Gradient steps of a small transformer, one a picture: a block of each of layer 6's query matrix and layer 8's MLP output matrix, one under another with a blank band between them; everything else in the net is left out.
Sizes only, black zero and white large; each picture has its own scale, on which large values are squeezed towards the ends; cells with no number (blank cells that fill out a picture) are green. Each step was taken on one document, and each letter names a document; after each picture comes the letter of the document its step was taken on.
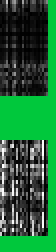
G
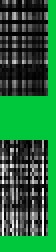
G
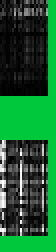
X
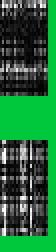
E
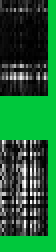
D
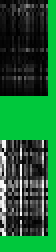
X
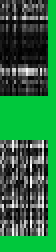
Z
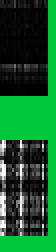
X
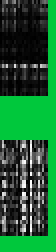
E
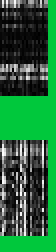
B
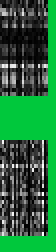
G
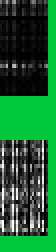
G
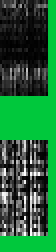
D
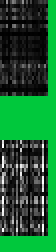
G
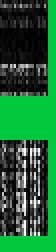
D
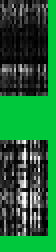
D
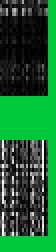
G
